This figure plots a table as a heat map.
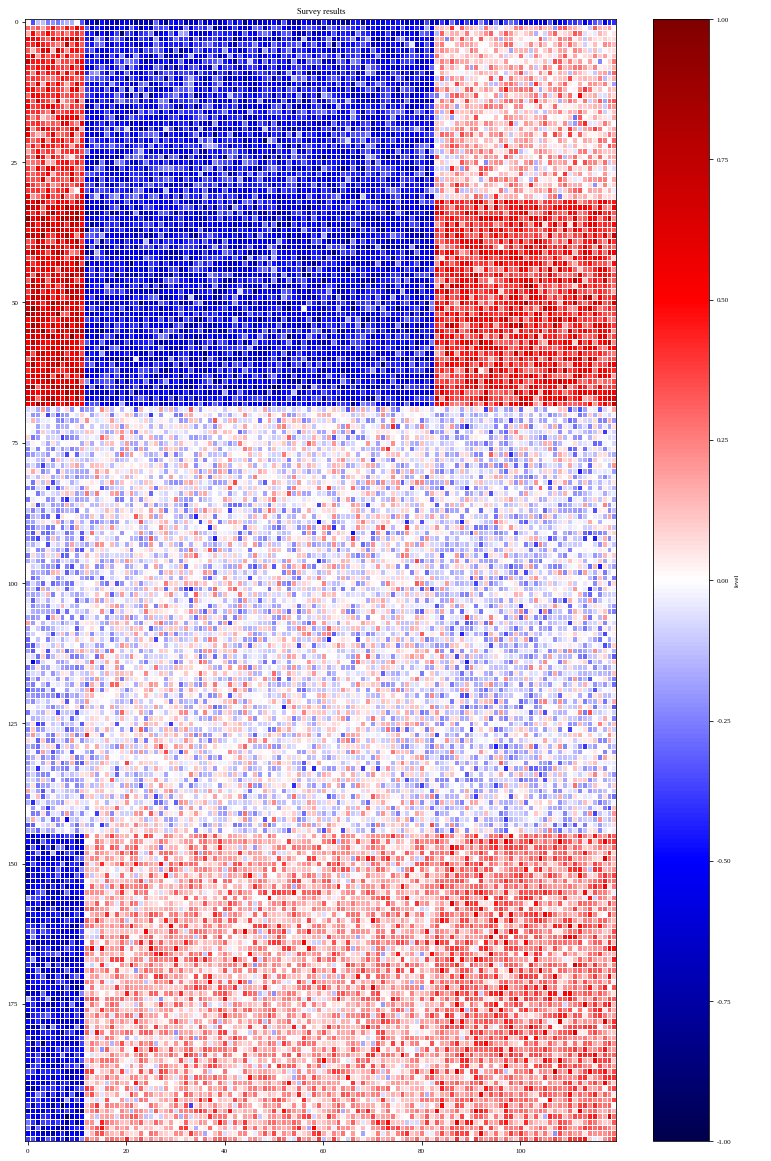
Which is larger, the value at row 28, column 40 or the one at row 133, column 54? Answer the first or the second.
the second
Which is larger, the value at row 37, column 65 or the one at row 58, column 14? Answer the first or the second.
the second
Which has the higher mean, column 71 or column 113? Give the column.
113
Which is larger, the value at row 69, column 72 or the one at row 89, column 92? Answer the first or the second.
the first
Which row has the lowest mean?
0
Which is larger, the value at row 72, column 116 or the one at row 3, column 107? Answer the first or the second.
the second
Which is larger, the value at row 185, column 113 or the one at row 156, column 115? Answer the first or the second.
the first
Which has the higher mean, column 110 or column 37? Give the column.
110
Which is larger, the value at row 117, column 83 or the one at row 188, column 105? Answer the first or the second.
the second
